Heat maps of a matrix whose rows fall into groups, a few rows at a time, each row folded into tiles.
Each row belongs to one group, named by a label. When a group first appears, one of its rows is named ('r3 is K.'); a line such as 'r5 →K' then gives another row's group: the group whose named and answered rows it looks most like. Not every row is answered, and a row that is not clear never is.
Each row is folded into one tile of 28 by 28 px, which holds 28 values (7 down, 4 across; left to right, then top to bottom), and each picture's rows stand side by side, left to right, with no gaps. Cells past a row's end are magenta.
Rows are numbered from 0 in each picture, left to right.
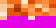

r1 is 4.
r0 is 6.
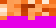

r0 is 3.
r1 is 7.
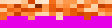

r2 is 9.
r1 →3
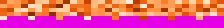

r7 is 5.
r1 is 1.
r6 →6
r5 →3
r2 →7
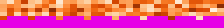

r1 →5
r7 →4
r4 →3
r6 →3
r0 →5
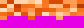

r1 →5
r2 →3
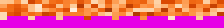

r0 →9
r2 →4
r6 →4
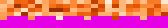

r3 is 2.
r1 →3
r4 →7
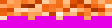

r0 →4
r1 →7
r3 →2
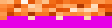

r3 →1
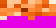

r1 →6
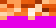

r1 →7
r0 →3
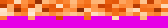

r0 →7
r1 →7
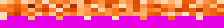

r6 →5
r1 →2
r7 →9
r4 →4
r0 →9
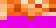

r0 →6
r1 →3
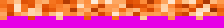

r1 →7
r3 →6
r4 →5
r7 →7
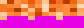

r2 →2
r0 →2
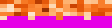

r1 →2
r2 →7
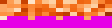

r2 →1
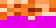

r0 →6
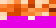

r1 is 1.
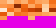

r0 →6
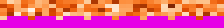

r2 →2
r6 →7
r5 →2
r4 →3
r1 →5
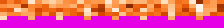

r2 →9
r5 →6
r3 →6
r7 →3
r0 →4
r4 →6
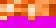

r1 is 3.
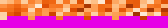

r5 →5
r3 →7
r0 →9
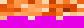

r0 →2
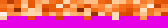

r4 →9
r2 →3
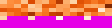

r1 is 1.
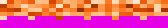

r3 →3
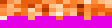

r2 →3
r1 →2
